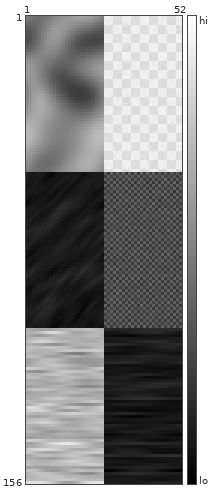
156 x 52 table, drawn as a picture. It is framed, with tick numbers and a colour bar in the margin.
It is made of 3 by 2 panels. Panel 1,1: middling, smooth, strong in contrast. Panel 1,2: very high, checkered, faint in contrast. Panel 2,1: very low, slanting up to the right, faint in contrast. Panel 2,2: low, checkered. Panel 3,1: high, streaked across. Panel 3,2: very low, streaked across, faint in contrast.
